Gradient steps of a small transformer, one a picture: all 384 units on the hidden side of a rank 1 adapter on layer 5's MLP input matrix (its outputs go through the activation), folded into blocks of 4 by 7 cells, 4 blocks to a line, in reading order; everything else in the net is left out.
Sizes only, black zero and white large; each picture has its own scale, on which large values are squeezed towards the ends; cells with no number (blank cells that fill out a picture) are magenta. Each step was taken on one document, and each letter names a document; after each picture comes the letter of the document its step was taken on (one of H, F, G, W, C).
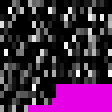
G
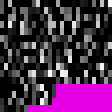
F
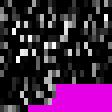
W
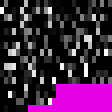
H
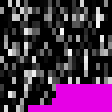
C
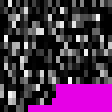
C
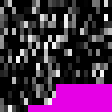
W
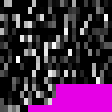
W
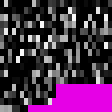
W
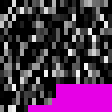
G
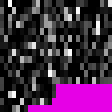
F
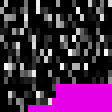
H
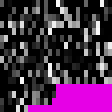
F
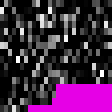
W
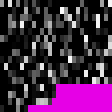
F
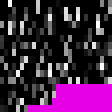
F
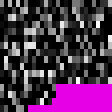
C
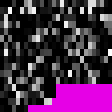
G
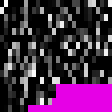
H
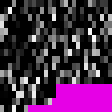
G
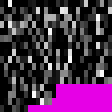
F
